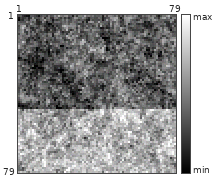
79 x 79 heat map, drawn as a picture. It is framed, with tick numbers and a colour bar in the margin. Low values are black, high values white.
The bottom part is higher, past a seam about 60% of the way down. The field is mottled with small blotches. The top left is the ninth with the lowest average.
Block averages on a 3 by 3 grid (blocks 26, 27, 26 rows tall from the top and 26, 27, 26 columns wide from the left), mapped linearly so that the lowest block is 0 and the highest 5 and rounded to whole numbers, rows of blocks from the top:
011 / 122 / 555
